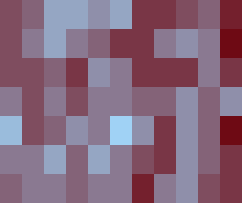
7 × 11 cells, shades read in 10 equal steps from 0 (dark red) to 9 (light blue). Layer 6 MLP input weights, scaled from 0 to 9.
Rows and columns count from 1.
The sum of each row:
46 44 36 50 53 50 45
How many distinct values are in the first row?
6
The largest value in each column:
8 5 7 7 7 9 6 5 6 5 6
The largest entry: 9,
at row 5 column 6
